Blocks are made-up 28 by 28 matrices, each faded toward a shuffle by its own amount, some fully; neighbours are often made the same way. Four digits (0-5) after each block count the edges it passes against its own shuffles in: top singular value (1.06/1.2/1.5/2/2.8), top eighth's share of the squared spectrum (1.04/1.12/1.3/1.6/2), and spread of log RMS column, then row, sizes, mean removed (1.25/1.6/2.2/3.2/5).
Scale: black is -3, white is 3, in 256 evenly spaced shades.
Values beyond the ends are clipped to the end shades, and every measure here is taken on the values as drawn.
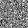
1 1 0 0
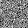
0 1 0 0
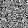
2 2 0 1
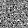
0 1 0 0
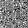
2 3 1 0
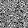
0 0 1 0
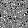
1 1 0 0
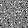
0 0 0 0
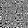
3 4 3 1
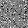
2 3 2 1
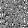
2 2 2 0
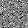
2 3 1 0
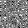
3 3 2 0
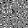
3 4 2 1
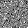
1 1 0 0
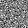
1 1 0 0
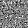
0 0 0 0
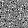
0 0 0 0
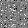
2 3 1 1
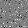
2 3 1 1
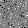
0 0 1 0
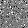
0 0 0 0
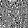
2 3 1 1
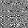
3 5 2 2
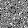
0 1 0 0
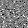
2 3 0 1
